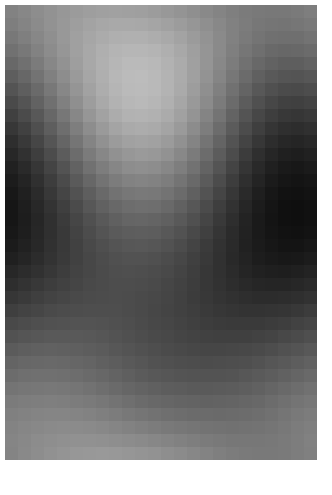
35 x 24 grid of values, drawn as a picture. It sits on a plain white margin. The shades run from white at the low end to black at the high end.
The texture varies smoothly and slowly. The middle right is the ninth with the highest average. Overall the values sit about 60% of the way up the scale. There are no regular stripes. The top middle is the ninth with the lowest average.
